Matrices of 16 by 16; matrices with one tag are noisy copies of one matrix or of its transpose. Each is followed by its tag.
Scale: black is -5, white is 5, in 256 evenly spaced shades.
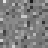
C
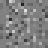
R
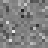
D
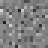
R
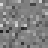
C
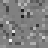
D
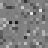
D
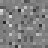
R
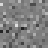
C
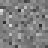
R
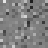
C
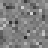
D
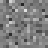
R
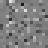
R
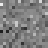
C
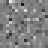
R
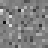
R
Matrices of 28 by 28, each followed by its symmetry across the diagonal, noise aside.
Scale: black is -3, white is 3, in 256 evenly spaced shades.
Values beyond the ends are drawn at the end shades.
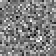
symmetric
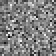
neither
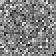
symmetric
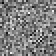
symmetric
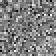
symmetric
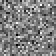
neither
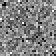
symmetric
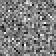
antisymmetric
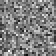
neither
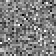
neither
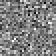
neither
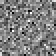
symmetric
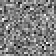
antisymmetric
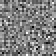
antisymmetric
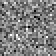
antisymmetric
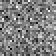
antisymmetric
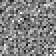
symmetric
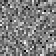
neither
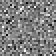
antisymmetric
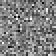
antisymmetric
